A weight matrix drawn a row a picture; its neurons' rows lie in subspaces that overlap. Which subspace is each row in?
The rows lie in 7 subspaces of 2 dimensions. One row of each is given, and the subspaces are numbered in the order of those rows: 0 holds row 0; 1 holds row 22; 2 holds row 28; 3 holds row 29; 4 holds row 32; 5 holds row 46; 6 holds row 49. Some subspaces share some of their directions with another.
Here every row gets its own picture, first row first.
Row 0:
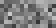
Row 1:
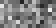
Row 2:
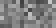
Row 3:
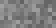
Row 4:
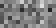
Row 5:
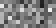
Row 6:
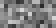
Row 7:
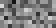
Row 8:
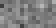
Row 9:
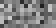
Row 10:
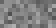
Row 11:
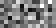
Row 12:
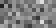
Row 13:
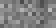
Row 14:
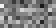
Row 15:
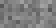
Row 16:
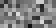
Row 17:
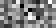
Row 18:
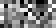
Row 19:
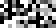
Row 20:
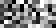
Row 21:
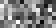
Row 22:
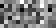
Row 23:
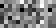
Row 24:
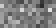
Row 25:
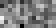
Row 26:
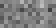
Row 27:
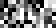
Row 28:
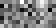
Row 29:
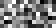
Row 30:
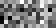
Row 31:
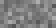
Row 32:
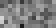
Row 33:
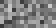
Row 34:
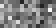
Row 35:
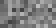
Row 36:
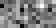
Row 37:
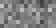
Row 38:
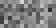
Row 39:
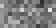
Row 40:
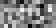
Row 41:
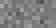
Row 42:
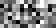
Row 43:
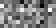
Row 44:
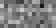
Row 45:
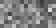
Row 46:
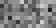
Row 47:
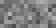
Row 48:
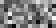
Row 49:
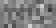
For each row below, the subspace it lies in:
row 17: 2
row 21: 5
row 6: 0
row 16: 6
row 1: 5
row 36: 4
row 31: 0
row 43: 3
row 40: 6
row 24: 1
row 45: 0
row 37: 6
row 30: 4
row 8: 4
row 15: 5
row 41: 6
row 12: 6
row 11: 2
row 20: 3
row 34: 5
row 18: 2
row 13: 2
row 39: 1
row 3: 5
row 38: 4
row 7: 3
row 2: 2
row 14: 3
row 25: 4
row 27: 5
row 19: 1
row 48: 0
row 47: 0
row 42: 4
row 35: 1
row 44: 0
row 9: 1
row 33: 1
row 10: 0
